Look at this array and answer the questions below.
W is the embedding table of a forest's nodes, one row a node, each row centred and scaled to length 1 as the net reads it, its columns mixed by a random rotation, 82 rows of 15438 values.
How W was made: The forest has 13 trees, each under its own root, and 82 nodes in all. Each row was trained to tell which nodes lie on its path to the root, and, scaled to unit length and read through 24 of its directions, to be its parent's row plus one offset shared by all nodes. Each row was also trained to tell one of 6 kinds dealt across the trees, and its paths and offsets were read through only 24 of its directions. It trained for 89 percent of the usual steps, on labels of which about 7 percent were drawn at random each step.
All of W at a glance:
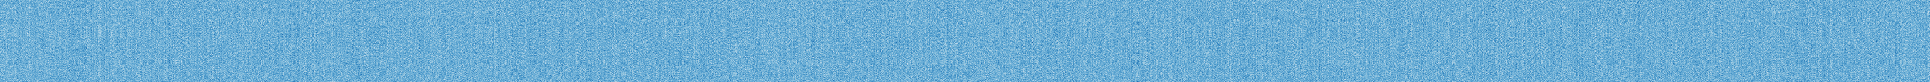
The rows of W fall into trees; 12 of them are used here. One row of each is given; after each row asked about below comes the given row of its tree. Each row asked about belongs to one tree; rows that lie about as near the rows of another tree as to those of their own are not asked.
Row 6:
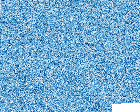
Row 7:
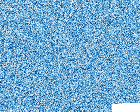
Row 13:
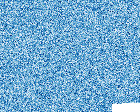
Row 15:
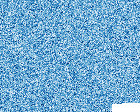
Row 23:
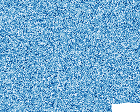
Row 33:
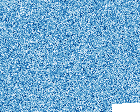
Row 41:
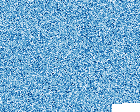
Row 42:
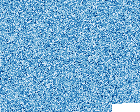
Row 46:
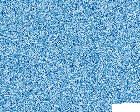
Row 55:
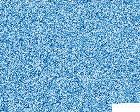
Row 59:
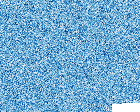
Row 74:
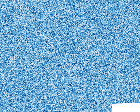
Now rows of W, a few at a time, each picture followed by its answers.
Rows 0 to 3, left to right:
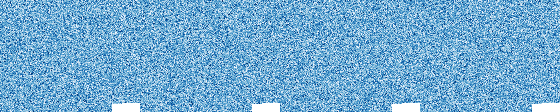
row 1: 23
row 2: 13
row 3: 13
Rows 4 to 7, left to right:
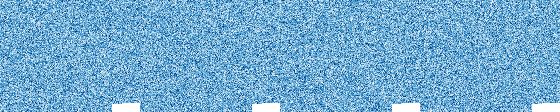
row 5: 55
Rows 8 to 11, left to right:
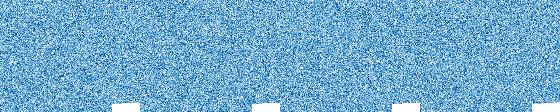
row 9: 13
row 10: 41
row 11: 59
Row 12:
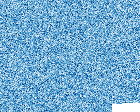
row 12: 59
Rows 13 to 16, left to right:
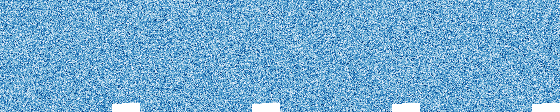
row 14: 6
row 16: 6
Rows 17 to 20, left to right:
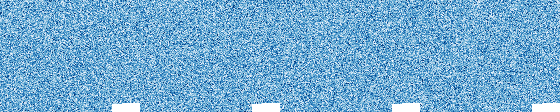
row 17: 41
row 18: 55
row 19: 23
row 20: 59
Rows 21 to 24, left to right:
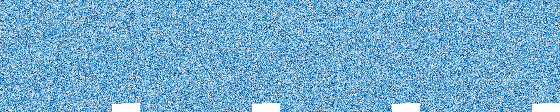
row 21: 33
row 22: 46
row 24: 55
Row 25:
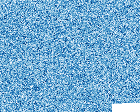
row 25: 59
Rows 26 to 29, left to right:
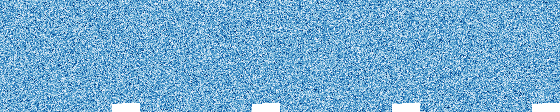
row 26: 74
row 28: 33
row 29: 55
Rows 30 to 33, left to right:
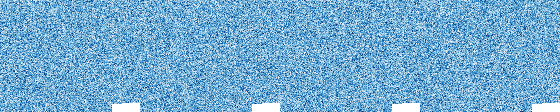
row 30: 6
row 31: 7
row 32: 6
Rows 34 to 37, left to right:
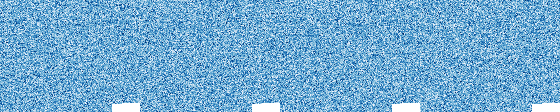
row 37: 42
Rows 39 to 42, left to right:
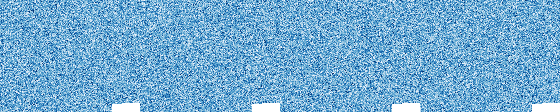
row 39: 7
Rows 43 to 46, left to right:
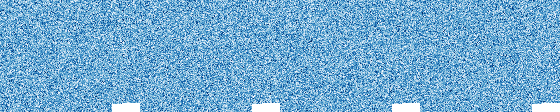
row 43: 7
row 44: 41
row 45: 41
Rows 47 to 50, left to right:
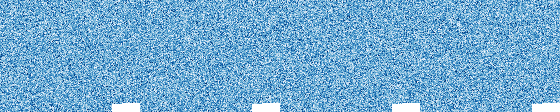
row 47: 23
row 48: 41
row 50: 7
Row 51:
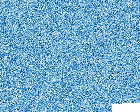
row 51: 41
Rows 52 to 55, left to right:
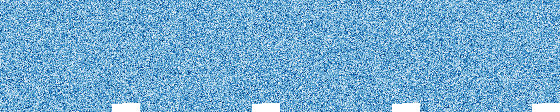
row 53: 46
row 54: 59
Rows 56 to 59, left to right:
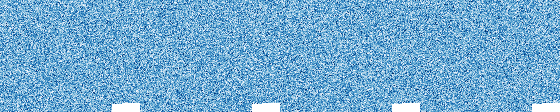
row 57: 13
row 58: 41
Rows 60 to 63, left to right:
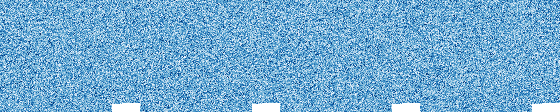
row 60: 23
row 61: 55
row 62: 23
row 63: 15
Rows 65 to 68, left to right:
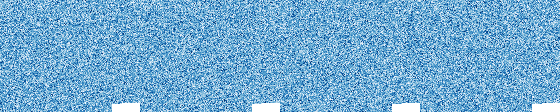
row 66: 59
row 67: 33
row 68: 59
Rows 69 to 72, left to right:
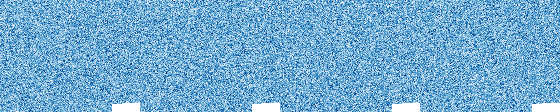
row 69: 7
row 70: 6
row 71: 7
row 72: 74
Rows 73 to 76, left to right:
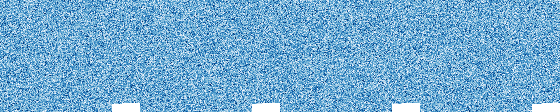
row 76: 6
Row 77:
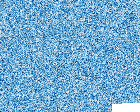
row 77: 33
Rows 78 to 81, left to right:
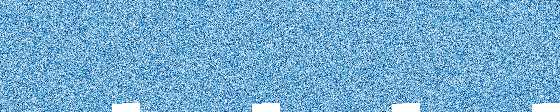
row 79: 46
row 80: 7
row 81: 15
